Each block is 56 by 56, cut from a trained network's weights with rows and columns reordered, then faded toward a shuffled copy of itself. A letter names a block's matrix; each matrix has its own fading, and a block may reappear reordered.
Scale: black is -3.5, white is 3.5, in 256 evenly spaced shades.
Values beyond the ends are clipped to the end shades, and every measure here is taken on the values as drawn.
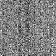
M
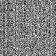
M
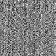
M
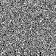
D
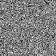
D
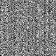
M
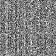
M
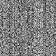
M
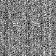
M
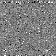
D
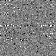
D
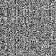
M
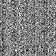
M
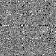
D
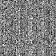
M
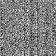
M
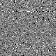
D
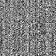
M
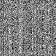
M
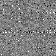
D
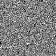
D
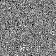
D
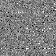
D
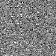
D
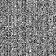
M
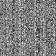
M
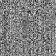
M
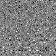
D
